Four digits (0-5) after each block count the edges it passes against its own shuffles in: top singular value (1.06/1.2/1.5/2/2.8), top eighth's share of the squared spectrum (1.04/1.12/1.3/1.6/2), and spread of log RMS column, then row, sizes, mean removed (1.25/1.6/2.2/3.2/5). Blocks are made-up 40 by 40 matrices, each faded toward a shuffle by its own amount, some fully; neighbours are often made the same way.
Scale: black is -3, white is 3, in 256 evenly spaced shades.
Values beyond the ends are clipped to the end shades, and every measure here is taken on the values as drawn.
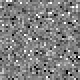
1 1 0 0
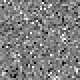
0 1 0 0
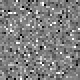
0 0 0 0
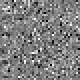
2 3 2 0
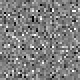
3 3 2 1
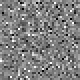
2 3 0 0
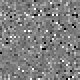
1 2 0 1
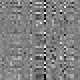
4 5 3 2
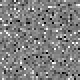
0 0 0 0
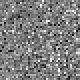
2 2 0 0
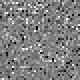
2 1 0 0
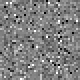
2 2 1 0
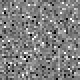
1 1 0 0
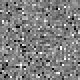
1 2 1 0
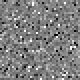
0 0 0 0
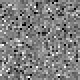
0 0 1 0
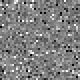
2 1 0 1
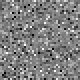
0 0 0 0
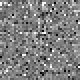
2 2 1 0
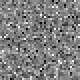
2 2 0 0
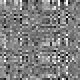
4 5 3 2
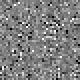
3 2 1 1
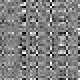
4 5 4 3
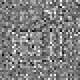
3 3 2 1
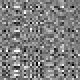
4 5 3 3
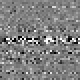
2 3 0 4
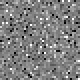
0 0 0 0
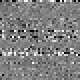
2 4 0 3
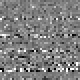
2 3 0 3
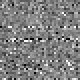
2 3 0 3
